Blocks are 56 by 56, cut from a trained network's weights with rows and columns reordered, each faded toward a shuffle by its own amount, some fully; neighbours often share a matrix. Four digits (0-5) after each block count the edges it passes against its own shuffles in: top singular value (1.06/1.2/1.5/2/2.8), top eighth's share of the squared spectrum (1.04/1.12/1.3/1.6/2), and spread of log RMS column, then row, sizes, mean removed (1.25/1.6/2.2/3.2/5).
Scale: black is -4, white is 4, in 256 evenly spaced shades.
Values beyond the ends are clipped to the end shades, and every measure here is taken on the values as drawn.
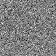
0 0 0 0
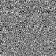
3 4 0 2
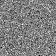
0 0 0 0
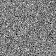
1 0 0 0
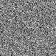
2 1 0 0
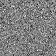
0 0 0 0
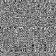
3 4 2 2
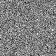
0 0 0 0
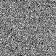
0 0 0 0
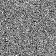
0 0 0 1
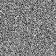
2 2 0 0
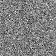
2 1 0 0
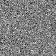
2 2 0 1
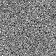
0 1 0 0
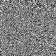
2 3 0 1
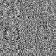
3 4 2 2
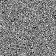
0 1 0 0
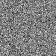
1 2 0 0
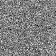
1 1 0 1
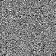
2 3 1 1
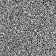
1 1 0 0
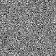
2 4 2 2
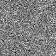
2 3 1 1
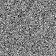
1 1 0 0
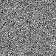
1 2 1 0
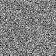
2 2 0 1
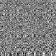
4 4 2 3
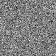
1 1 0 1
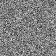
1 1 0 0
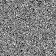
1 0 0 0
